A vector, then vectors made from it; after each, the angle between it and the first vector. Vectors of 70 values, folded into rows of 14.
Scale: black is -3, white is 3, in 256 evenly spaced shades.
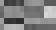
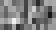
partly opposed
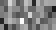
partly opposed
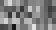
partly opposed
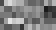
nearly opposite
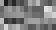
nearly parallel
